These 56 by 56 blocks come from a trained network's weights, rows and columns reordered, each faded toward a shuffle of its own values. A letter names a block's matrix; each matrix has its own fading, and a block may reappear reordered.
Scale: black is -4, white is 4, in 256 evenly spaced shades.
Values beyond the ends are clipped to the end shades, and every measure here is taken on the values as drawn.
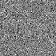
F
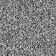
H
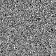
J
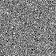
J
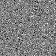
H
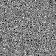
H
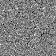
H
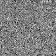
H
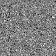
F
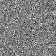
F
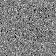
H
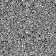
H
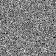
J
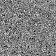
H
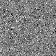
H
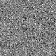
F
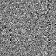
F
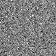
J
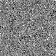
J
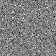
F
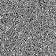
H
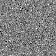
H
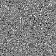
H
